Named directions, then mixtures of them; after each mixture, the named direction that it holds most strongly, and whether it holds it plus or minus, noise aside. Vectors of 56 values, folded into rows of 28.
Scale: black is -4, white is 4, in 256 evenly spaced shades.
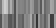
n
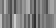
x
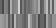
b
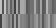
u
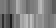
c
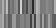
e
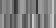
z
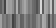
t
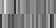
n, plus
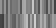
e, minus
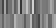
e, minus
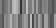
z, minus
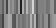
e, minus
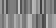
t, minus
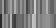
x, minus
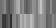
c, plus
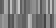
b, plus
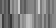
c, plus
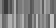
n, minus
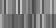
t, plus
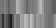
c, plus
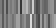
e, minus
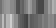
c, minus
